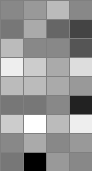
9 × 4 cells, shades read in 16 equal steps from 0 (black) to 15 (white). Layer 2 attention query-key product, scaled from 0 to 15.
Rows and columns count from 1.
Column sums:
85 82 81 72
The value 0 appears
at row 9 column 2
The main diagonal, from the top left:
8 10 8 13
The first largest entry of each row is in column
3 2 1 1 1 3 2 2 3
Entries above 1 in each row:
4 4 4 4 4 4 4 4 3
